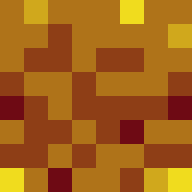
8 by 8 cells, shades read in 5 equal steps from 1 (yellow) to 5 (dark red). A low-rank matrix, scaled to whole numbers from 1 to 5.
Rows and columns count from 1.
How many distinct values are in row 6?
3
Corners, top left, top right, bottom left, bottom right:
3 3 1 1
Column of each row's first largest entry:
1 3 2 1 1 6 1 3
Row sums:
21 24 28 27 33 29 29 22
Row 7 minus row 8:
3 1 -2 1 0 -1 2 3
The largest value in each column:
5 4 5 4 4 5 4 5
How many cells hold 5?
4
